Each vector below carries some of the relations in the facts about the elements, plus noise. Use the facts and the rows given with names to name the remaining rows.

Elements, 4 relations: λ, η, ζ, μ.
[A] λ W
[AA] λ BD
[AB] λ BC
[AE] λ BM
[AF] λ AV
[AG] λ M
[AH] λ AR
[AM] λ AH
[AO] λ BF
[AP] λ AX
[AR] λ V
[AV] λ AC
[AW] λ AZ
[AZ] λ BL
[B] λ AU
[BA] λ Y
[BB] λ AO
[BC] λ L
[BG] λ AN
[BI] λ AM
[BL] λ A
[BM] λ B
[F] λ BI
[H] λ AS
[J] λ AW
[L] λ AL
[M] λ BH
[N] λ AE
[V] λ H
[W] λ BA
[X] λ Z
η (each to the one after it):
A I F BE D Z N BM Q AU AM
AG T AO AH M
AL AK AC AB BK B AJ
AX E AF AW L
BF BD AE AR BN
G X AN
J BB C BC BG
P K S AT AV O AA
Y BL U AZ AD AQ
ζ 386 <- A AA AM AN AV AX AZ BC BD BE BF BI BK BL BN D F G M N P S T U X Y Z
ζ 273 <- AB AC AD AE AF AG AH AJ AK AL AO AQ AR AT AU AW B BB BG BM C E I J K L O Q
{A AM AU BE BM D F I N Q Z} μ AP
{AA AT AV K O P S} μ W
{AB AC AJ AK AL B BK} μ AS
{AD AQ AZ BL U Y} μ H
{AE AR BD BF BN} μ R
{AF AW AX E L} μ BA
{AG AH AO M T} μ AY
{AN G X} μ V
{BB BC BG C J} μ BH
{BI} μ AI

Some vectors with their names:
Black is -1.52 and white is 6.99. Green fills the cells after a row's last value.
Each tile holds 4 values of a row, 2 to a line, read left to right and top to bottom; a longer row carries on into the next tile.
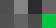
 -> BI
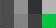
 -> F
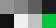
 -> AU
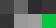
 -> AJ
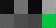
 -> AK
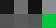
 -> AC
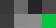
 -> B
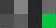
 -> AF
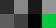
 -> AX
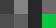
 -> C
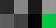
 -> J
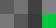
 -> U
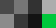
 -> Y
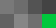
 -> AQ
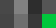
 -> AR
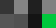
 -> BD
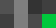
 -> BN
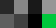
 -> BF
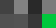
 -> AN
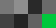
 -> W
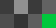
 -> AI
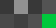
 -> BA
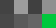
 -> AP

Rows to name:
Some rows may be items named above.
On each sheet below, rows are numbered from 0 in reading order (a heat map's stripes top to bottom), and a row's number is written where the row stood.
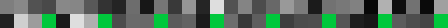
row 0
BM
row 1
Q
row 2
AB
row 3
A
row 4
H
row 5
AT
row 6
P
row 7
AK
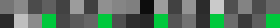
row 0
N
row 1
AP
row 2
K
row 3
I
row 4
H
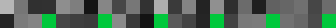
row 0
AA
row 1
S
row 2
Y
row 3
X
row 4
BK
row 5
AZ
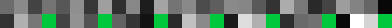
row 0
Z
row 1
BE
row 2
G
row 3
N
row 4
Q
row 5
O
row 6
AM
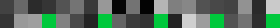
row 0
AJ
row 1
BL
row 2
AL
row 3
BM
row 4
I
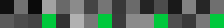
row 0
AK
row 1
Z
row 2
B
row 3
AS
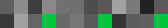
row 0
D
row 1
AD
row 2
AV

